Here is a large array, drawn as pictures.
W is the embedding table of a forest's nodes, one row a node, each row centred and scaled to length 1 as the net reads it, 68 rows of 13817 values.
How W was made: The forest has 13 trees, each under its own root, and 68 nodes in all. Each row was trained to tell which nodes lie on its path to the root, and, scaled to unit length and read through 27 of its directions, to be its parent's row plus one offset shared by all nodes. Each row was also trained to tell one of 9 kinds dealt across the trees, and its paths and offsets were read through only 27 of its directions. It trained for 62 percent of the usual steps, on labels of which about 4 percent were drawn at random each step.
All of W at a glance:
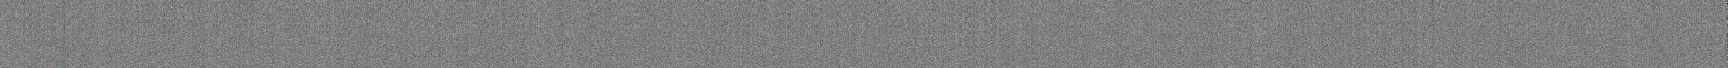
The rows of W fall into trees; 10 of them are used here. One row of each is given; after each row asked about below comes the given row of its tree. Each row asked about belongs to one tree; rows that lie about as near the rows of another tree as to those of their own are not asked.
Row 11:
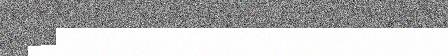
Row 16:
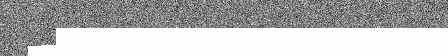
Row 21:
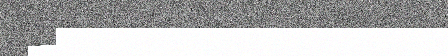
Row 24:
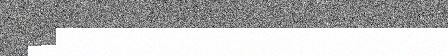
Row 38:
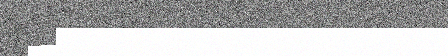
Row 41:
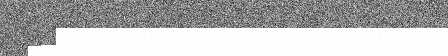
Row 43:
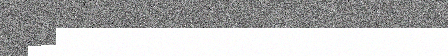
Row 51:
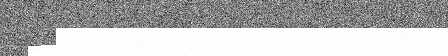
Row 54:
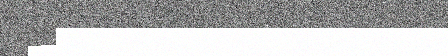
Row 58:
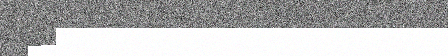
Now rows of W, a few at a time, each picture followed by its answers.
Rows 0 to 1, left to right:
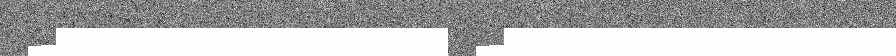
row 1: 43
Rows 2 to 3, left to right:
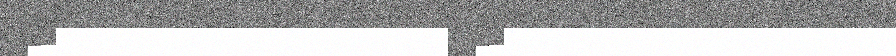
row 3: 24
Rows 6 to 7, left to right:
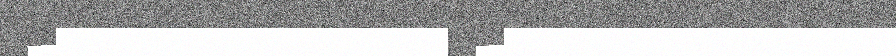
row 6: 54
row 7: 54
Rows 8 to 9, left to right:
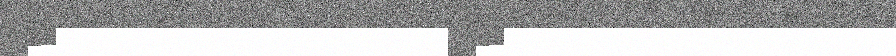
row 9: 21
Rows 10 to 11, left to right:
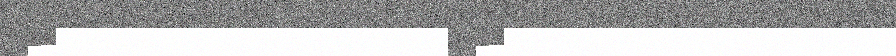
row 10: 43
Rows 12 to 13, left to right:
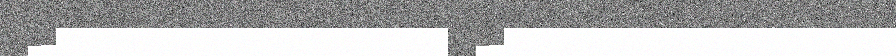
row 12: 43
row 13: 24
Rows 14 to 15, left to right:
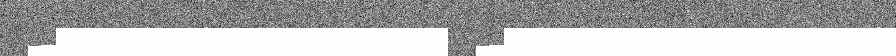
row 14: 38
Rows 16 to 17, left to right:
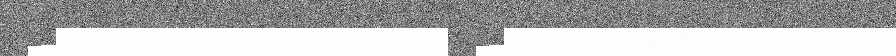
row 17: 43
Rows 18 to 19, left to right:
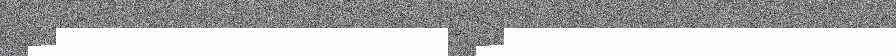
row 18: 41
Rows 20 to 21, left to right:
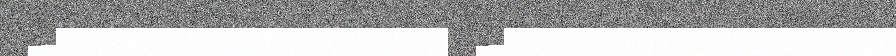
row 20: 24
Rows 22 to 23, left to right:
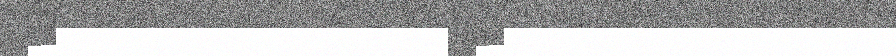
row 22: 11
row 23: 51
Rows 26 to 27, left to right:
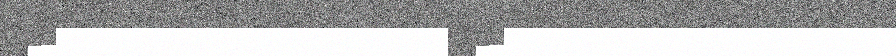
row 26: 24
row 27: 38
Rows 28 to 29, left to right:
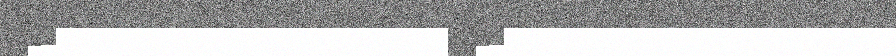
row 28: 21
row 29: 41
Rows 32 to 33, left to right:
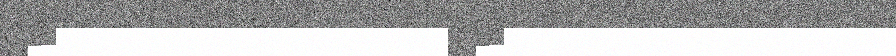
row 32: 24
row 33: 16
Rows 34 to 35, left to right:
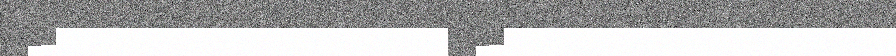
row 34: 58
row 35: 43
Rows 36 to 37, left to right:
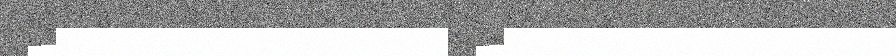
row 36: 16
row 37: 43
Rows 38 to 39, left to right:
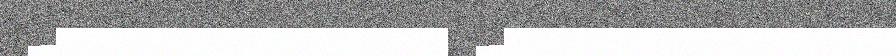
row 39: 54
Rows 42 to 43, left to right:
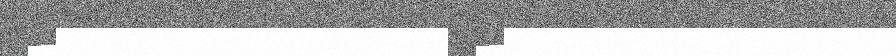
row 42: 38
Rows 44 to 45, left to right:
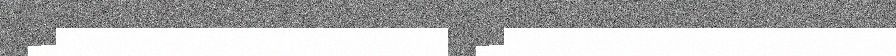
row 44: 41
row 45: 41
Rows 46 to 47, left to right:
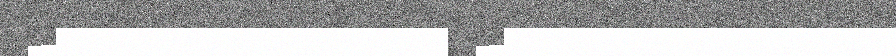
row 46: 11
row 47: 54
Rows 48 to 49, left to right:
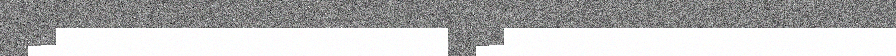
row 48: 24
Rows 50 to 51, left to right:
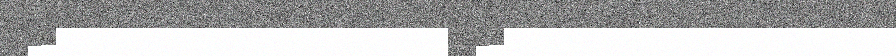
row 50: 16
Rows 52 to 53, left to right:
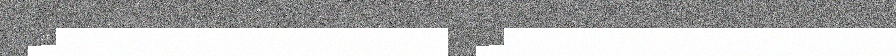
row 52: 24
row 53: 58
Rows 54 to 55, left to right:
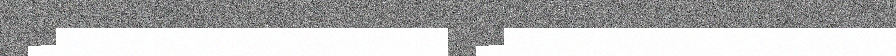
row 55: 11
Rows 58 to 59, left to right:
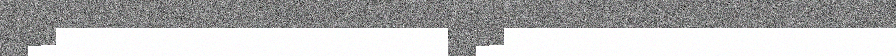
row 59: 16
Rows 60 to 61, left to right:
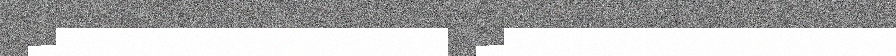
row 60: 43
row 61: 11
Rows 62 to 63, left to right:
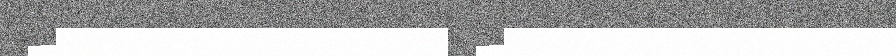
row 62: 51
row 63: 16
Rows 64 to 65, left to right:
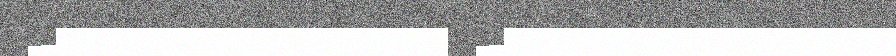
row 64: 11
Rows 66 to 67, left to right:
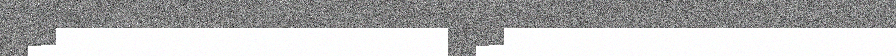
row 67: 38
